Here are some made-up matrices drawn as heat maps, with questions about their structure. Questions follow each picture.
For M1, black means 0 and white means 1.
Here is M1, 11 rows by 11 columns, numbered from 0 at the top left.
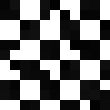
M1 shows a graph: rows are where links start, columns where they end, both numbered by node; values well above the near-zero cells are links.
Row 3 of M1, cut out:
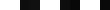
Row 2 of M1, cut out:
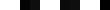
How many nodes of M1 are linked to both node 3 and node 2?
6
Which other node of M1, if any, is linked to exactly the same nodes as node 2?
node 3
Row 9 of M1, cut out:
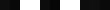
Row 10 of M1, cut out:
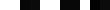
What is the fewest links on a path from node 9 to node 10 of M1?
3
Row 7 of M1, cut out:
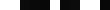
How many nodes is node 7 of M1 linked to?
5
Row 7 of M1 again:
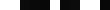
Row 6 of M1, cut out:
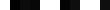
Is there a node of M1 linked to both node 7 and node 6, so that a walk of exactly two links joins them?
yes
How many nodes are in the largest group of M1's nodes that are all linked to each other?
3
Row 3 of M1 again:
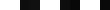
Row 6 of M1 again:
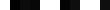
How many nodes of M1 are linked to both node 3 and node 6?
5
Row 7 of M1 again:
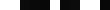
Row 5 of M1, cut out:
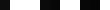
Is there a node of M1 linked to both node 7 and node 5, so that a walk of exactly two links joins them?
yes
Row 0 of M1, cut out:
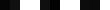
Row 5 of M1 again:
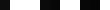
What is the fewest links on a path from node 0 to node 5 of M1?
2
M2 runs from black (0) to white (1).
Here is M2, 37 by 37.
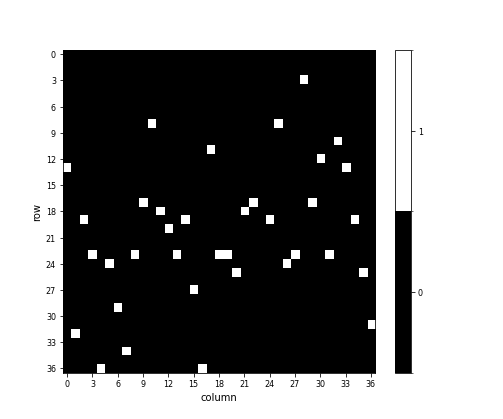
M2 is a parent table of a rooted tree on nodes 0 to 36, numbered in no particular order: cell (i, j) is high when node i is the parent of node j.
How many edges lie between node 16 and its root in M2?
3
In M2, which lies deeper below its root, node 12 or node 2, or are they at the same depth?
node 12
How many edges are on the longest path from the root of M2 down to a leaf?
5
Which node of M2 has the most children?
23
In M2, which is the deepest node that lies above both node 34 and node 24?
19
